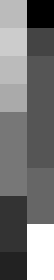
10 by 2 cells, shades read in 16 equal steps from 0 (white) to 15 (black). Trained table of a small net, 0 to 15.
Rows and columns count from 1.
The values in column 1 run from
3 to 13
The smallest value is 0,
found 2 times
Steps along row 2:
up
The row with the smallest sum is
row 9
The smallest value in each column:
3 0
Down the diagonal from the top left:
4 11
